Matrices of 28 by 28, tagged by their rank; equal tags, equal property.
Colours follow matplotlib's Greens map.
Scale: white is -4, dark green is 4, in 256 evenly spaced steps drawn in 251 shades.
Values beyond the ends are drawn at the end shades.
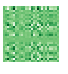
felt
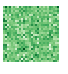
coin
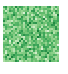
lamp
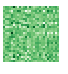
coin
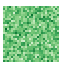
lamp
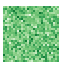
lamp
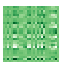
felt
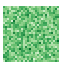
lamp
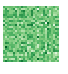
coin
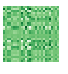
felt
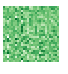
coin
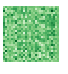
coin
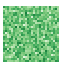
lamp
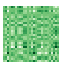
felt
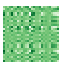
felt
